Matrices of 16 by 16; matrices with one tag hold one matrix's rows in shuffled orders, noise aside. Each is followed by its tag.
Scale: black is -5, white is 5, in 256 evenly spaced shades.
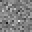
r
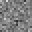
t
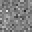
t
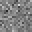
r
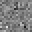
t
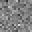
r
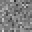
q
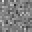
q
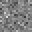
t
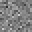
r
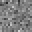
r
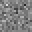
t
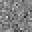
t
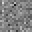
q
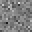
r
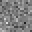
t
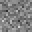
r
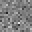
r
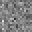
q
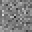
q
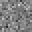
r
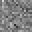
q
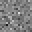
r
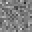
t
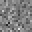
r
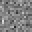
q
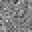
t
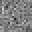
q
